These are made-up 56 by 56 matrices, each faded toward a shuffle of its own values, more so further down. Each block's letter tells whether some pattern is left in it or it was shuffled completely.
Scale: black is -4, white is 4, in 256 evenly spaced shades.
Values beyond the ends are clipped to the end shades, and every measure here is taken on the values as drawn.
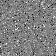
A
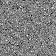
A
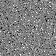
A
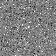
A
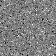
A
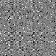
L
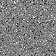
A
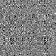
L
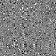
L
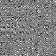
L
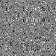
L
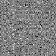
L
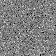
A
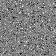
A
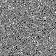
A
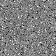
A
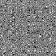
L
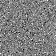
A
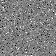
A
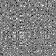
L
